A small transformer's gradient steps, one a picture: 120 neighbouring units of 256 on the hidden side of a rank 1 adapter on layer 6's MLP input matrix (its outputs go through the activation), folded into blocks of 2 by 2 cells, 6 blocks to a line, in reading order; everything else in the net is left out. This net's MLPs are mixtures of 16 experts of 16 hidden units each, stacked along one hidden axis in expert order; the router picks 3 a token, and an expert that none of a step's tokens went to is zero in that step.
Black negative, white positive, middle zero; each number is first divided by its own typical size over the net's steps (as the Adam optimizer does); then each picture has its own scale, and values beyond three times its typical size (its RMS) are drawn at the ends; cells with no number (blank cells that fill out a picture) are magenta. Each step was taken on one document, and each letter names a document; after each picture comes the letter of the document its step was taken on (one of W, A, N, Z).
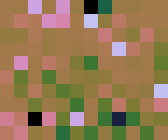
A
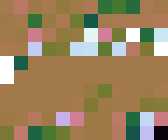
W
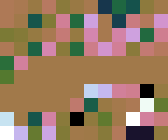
W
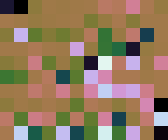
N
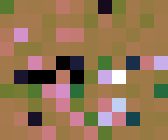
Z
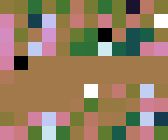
W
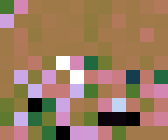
Z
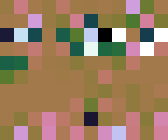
W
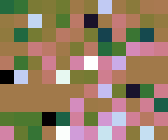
N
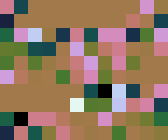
N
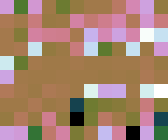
W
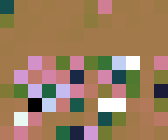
Z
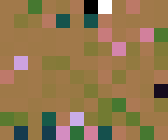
A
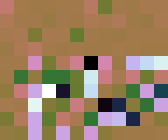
Z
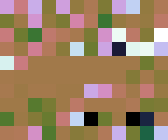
W
